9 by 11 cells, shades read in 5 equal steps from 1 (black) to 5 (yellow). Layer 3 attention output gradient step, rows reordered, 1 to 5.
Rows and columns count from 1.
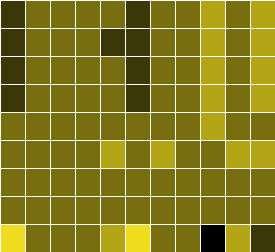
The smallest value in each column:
2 3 3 3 2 2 3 3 1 3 2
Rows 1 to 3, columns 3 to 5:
3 3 3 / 3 3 2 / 3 3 3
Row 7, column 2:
3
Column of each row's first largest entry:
9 9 9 9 9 5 1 1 1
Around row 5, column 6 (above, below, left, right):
2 3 3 3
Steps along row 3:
up same same same down up same up down up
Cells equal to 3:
71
